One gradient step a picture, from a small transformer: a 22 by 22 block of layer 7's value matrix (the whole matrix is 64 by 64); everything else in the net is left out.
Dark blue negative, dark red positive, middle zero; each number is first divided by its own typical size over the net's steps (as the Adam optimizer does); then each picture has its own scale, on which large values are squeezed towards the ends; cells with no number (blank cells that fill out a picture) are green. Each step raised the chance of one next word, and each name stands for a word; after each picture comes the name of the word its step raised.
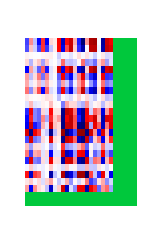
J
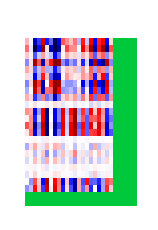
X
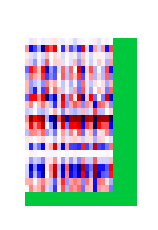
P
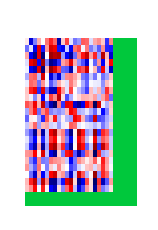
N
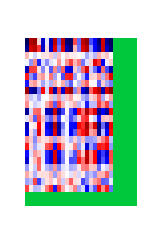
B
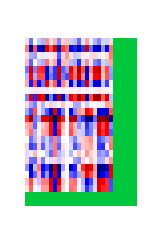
P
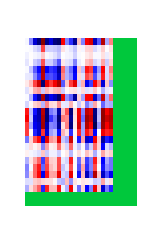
X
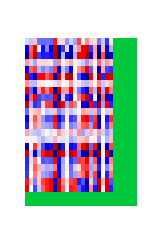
N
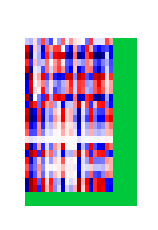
N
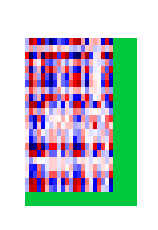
N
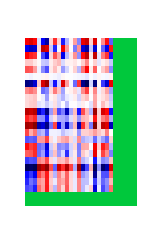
X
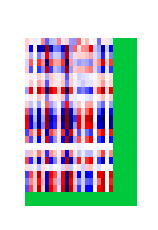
J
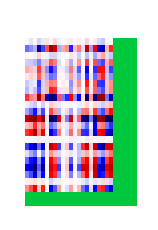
P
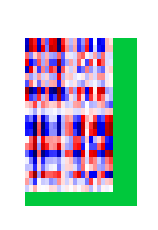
B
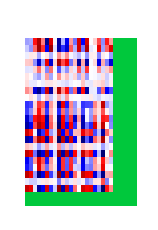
J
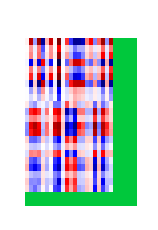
X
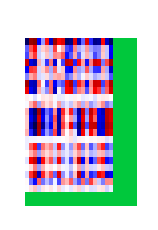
X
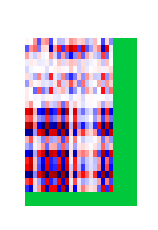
J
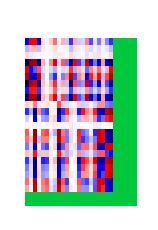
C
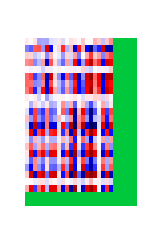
J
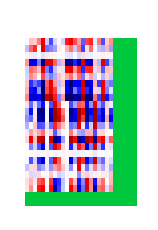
C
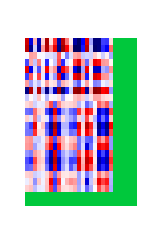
B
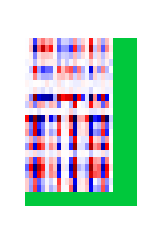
P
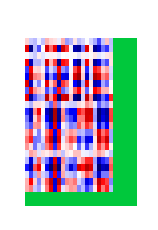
C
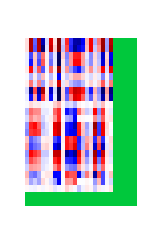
B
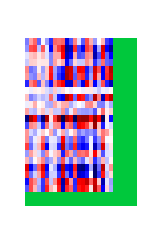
P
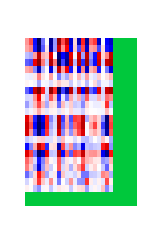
B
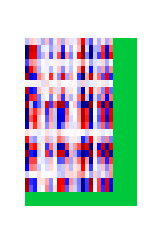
N
